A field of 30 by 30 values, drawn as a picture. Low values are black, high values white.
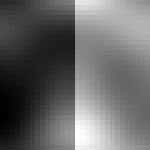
The right part is higher, past a seam about 50% of the way across. There are no lone odd cells. Overall the values sit about 40% of the way up the scale.
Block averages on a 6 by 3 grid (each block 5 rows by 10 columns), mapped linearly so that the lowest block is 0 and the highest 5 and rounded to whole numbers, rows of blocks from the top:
1 4 5
1 2 4
0 2 3
0 3 3
0 4 3
1 5 4
